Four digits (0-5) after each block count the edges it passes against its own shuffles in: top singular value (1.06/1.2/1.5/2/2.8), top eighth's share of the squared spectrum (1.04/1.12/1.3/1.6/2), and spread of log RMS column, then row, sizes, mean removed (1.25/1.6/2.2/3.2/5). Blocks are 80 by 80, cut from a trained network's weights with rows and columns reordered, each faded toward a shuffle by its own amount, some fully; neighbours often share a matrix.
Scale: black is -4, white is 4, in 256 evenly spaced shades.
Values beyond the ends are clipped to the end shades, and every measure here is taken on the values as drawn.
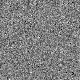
2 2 0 1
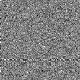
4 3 1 2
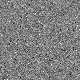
0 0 0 0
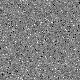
1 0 0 0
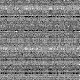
5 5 2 3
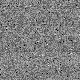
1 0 0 0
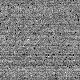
3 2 0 1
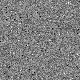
0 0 0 0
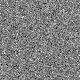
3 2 0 0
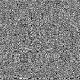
4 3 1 2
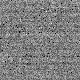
2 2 0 0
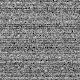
4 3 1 1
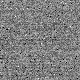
2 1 0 0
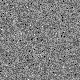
0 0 0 0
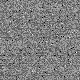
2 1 0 0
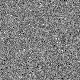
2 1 0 0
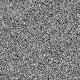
0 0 0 0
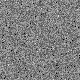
0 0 0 0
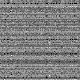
5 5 2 3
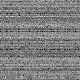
5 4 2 3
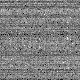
4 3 1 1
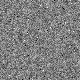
1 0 0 0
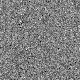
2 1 0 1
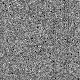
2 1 0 0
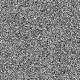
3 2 0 0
